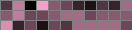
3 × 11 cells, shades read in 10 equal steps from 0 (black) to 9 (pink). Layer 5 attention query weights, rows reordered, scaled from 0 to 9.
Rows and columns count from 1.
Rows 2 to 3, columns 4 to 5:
4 5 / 1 4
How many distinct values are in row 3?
6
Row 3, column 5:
4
